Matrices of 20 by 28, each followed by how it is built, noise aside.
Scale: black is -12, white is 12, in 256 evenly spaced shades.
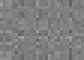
low rank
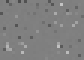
sparse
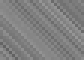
Toeplitz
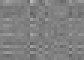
low rank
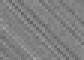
Toeplitz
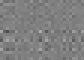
low rank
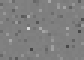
sparse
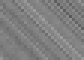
Toeplitz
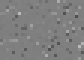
sparse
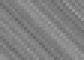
Toeplitz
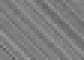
Toeplitz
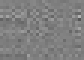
low rank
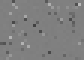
sparse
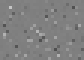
sparse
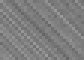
Toeplitz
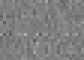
low rank
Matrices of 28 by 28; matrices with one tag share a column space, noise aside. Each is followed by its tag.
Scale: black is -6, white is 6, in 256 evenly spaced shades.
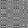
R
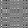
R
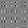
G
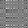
R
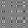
G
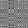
R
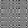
R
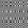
G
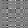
R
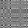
R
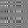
G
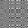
R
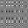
G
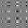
G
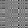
R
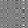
R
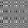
G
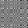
R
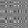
G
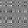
G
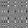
G
